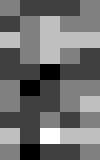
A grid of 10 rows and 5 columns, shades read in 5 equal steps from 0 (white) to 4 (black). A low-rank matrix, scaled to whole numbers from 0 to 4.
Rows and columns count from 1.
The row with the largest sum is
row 5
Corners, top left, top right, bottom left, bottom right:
2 2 2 2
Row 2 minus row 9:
2 -1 1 1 1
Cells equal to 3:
19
